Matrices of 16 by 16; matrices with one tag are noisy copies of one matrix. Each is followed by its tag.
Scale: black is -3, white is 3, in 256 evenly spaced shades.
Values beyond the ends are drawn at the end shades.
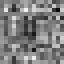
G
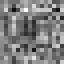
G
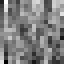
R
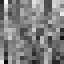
R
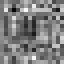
G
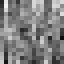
R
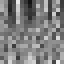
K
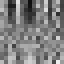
K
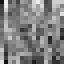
R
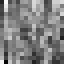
R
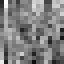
R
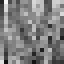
R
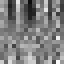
K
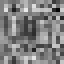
G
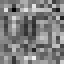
G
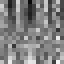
K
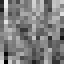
R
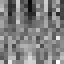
K
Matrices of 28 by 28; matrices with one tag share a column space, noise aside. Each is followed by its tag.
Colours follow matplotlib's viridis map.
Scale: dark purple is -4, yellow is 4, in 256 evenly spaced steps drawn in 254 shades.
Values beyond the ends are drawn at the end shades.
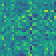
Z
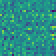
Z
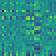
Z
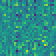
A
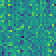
A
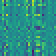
A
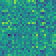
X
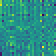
A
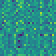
X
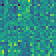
A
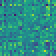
A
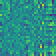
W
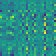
Z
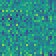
Z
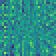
W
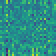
W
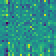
W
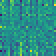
A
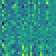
W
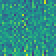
W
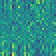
W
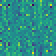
A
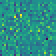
Z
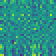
W
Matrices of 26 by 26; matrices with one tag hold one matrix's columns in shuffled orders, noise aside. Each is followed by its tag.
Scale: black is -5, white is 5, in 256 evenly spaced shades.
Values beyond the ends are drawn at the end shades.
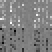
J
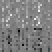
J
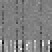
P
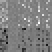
J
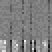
P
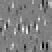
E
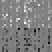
J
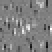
E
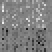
J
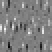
E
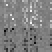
J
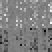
J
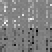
J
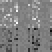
J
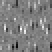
E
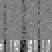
P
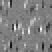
E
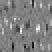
E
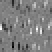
E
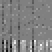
P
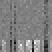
P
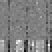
P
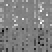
J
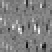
E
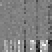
P
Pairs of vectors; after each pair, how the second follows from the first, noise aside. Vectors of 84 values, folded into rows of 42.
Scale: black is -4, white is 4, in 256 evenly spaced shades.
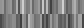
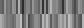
negated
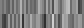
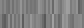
shrunk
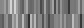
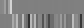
partly zeroed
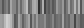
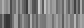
negated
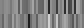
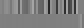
partly zeroed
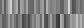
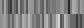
negated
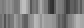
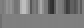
partly zeroed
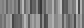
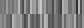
negated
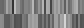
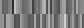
sign-scrambled
